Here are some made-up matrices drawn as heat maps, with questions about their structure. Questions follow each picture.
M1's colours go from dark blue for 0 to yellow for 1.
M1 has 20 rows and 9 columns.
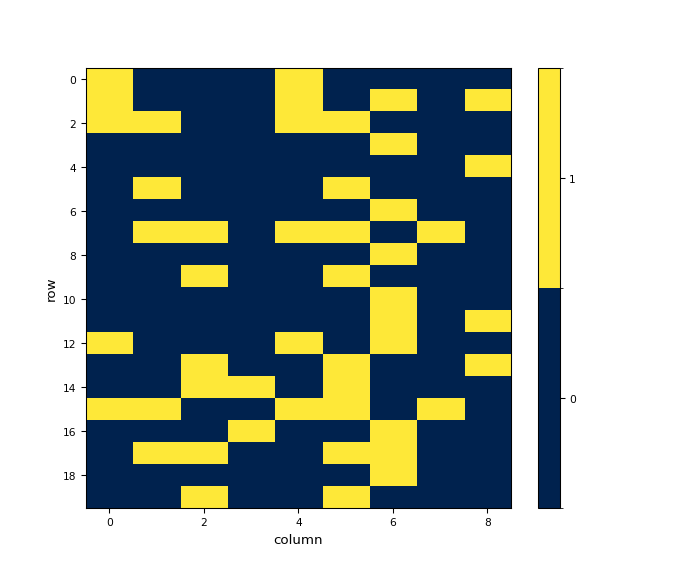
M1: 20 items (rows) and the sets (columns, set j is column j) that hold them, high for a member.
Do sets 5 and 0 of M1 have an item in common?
yes
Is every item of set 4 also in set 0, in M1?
no
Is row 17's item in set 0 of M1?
no
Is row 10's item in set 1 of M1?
no
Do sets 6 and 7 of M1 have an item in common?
no
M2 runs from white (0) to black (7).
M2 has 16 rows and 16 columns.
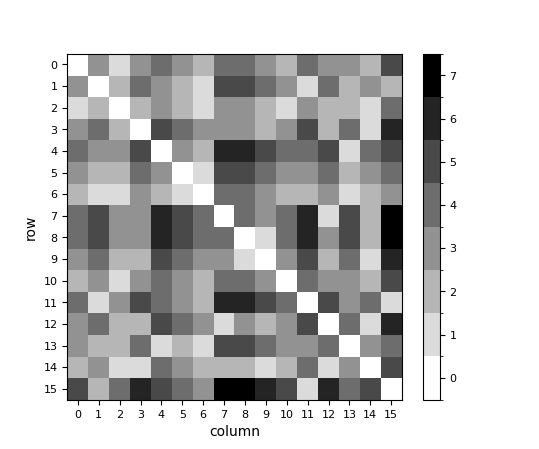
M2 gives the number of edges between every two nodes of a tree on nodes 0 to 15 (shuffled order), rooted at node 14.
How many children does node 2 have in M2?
3
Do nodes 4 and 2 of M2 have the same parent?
no
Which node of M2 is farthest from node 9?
15
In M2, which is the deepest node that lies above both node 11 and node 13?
6
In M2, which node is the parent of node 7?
12
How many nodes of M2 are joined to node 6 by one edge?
4
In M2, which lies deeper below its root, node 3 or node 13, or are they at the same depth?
node 13
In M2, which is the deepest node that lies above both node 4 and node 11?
6
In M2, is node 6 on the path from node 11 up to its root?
yes
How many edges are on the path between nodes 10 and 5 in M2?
3
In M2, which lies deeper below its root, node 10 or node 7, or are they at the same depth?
the same depth
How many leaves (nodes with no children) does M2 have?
8
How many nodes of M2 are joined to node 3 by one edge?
1
